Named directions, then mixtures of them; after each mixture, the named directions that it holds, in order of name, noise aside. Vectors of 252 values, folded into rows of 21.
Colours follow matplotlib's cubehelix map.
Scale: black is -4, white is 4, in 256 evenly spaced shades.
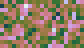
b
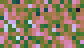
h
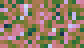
b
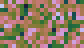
b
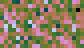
h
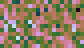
h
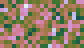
b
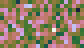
b, h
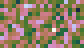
b, h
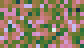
b, h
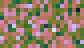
b, h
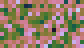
b, h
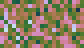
h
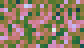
b, h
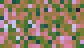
h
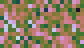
h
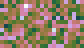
b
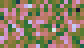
b, h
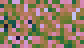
b, h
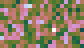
b, h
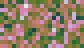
b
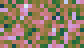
b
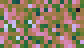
h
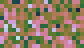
h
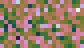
h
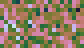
h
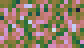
b, h
